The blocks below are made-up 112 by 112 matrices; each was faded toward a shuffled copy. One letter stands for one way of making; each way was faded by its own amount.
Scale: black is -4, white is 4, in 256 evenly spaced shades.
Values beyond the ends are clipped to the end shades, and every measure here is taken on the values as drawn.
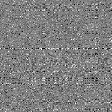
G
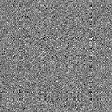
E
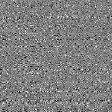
G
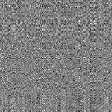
E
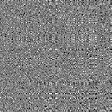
E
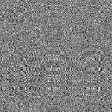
E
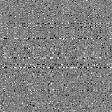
G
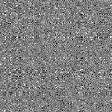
G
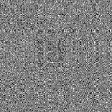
E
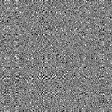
E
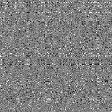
G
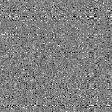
G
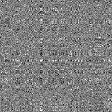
E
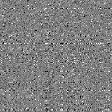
G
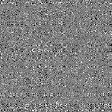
G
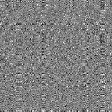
E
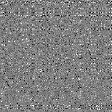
G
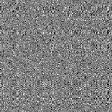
E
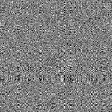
E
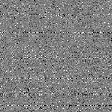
G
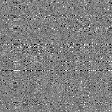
G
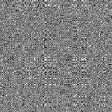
E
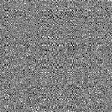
E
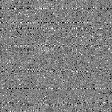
G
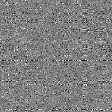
G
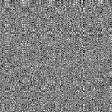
E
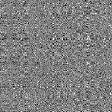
E
